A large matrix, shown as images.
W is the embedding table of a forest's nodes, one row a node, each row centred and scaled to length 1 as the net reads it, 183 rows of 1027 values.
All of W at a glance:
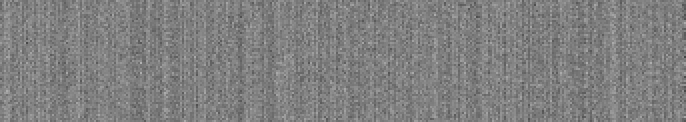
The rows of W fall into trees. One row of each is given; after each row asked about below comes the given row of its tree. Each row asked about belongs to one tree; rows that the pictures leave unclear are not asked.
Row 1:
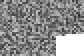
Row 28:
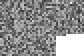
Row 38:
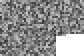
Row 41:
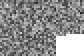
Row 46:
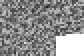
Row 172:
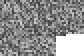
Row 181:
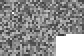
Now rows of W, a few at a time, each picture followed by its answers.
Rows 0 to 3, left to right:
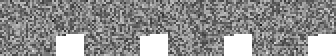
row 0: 28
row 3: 181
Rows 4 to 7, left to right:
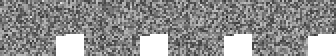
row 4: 1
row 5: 181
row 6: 181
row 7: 181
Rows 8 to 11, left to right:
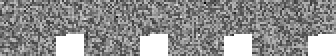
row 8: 172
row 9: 172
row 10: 28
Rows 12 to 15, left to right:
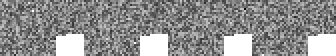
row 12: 1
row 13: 28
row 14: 181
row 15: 1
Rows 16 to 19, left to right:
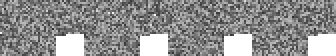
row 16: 172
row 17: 28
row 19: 1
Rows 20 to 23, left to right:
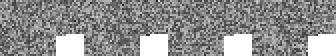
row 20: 41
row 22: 1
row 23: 38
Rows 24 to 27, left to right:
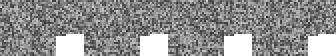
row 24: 172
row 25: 172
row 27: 181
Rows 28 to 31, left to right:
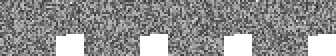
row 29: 41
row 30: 172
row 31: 41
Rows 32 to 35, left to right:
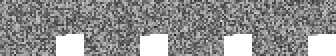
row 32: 1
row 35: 41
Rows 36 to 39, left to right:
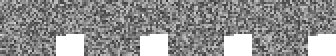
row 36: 38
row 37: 1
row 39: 38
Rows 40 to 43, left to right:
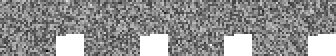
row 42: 41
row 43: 28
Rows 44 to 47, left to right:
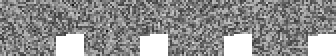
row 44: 172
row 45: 172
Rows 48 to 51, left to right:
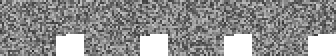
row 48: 38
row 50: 181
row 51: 28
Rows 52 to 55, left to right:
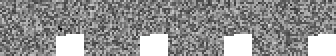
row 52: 41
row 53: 181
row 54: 46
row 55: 38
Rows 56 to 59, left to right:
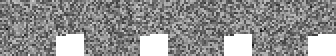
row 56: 28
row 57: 38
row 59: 181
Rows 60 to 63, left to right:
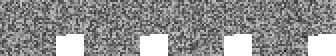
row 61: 1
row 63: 38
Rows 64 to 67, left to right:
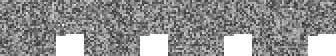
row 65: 38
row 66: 1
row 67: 181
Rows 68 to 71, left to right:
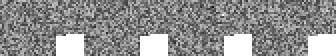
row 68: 38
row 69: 46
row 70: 38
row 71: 41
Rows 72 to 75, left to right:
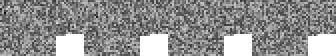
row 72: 172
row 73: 172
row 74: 1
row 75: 1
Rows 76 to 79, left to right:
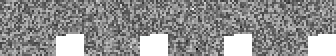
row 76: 181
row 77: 172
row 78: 172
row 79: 41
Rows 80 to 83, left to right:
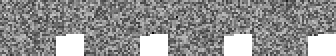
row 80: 38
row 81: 46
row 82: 38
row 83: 46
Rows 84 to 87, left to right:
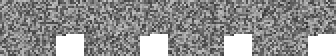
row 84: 38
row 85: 41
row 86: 38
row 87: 46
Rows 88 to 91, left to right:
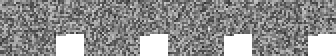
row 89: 181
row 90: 46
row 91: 38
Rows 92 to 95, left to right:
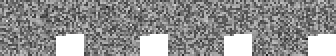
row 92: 1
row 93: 1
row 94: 1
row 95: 1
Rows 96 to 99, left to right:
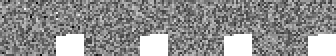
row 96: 41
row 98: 1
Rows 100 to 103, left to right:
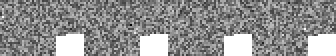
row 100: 172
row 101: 41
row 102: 46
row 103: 28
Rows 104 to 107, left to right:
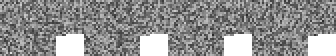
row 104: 38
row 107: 181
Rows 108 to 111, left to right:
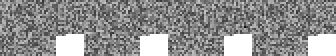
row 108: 1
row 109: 1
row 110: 1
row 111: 1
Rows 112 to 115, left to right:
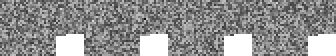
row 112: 181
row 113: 38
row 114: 28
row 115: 28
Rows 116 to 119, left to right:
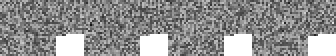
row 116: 38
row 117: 1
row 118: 28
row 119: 181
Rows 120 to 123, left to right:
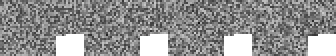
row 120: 1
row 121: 1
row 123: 172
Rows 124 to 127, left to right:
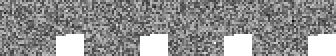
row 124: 1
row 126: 41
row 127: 1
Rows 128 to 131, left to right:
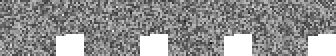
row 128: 28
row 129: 41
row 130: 181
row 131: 172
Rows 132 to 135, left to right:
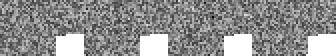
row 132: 172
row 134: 41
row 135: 181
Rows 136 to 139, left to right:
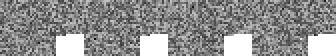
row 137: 38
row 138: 38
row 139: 38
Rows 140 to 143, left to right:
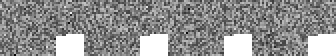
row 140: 1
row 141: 41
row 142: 1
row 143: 181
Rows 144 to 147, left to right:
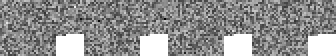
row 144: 38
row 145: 38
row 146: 1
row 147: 38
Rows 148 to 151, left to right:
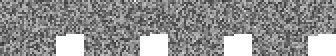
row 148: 41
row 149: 1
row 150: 181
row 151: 38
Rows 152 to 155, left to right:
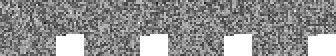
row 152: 172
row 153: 28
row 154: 28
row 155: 1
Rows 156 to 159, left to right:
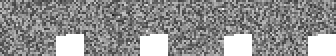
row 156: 41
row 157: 38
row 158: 1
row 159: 181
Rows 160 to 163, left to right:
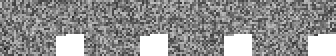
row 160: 41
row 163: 28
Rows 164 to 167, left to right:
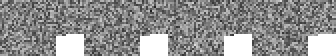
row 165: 38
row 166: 28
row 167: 38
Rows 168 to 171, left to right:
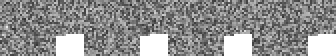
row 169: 172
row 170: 38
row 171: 38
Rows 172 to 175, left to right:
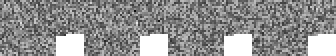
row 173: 41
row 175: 38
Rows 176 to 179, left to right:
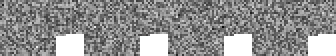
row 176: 1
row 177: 172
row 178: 46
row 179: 41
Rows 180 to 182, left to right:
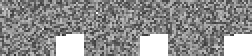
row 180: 46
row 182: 38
